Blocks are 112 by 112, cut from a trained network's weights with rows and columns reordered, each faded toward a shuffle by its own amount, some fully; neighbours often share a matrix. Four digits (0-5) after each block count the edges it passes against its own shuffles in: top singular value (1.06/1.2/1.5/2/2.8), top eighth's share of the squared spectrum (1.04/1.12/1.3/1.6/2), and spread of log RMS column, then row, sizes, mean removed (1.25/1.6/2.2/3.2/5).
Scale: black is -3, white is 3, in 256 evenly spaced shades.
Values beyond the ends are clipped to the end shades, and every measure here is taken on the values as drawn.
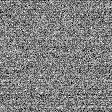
2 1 0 0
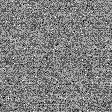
2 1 0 0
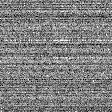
5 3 0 3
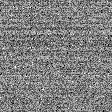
3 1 0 0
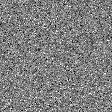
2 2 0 0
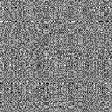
4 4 1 3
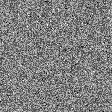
1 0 0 0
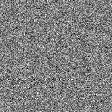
3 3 0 1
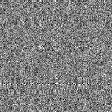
4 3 1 2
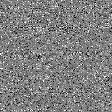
4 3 0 2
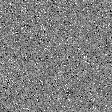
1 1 0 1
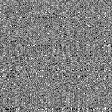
4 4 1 3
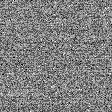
2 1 0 0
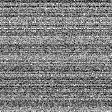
5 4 1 3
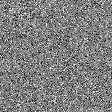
1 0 0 0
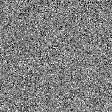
2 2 0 0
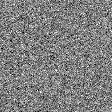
3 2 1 0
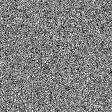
0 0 0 0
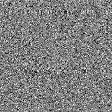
3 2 0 1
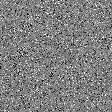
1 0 0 0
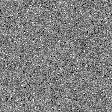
2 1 0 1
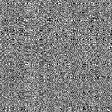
4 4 1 3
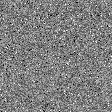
1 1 0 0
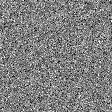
0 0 0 0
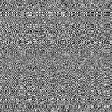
5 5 2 4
